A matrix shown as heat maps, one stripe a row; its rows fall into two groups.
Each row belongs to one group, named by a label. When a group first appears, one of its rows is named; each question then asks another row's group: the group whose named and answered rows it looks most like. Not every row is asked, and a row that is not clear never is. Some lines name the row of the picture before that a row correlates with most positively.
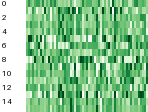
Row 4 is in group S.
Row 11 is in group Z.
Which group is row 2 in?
S
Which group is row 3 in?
S
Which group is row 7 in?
S
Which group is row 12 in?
S
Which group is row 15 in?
S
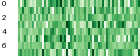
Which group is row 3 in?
Z
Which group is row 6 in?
S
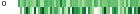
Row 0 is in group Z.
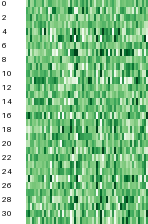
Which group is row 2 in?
Z
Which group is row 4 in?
Z
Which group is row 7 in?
Z
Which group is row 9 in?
Z
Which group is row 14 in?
Z
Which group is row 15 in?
S
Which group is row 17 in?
S
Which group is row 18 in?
S
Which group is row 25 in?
Z
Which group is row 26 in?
S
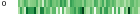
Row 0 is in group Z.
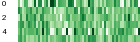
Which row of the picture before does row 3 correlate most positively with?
1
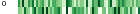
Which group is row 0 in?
Z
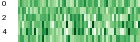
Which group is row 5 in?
Z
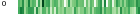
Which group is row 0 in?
Z
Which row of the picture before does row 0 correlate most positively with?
5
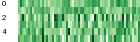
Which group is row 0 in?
Z
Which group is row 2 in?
S
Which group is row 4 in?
Z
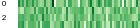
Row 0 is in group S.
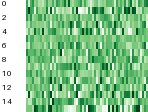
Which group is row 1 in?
Z
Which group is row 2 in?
Z
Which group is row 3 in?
S
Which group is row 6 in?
S
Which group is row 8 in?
Z
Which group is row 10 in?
Z
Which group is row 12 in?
S
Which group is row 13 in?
Z
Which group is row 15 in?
Z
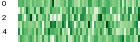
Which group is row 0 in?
S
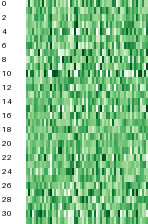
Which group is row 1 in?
Z
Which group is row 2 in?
Z
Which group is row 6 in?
Z
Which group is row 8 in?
S
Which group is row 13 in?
S
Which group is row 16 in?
S
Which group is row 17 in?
Z
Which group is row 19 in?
Z
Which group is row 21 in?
S
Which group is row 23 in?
S
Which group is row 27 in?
Z
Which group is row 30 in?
Z
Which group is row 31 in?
Z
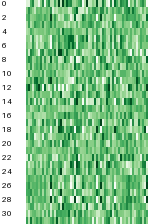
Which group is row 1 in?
Z
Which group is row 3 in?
Z
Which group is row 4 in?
S
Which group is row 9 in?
Z
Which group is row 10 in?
Z
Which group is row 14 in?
Z
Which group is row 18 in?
S
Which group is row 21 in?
Z
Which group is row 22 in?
Z
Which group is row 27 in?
S
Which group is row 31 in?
Z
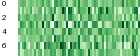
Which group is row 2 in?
S
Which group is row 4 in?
S
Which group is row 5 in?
S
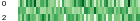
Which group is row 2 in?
Z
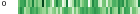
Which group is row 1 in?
Z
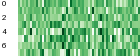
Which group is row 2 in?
S
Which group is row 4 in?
S
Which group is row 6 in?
S
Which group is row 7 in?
Z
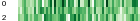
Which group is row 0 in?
S
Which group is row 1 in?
S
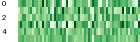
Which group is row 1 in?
S
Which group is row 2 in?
S
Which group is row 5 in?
S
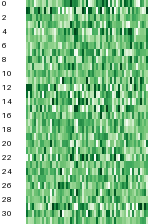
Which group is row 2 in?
Z
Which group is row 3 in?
S
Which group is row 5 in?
Z
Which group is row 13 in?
Z
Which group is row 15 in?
Z
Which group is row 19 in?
Z
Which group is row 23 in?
Z
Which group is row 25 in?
Z
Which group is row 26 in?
S
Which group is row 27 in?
S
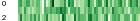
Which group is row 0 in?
S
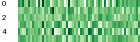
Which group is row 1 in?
S
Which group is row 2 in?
S
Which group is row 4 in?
S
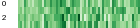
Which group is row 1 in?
Z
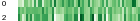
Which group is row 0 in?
S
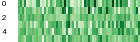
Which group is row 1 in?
S
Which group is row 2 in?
Z
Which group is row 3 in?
Z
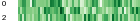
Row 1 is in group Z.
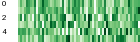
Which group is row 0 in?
Z
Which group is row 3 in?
S
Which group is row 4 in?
Z
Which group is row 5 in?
Z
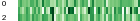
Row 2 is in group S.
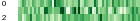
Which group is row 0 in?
S
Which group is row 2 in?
S
